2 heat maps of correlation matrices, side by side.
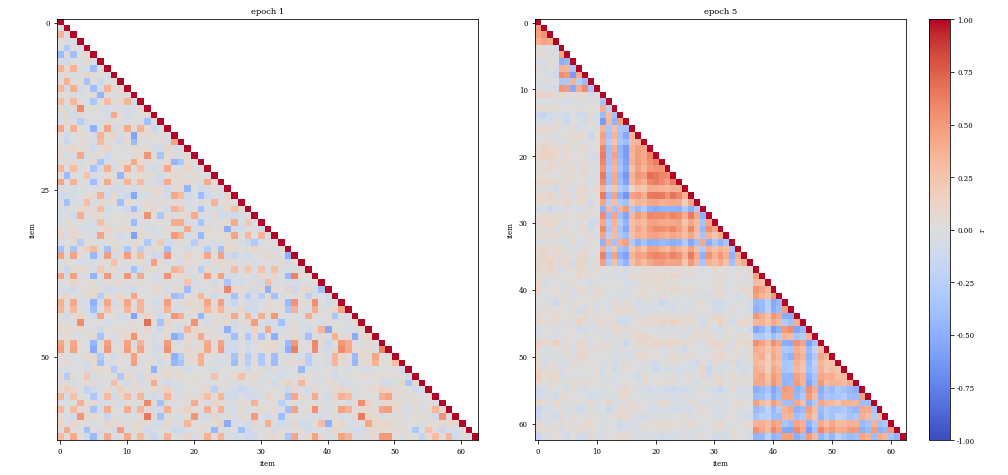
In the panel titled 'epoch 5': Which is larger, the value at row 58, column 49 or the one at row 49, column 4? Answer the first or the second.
the second
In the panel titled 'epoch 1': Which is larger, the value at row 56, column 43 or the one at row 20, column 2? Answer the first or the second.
the first
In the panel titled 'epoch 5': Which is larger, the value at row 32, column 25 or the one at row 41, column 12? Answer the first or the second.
the first
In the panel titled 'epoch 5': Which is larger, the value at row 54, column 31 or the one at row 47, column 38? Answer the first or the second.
the first
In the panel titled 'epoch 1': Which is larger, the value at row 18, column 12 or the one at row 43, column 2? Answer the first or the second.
the second
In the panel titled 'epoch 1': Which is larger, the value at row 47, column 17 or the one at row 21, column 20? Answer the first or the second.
the second
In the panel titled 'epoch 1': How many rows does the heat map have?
63
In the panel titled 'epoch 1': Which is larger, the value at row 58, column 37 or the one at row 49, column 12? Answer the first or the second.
the second
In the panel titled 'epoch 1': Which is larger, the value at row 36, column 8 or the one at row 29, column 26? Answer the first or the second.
the first
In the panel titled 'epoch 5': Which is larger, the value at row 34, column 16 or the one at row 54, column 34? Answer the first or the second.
the first
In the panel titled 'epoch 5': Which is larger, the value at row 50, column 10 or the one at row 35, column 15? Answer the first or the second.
the first
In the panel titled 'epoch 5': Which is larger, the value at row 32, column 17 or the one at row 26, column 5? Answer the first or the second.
the first
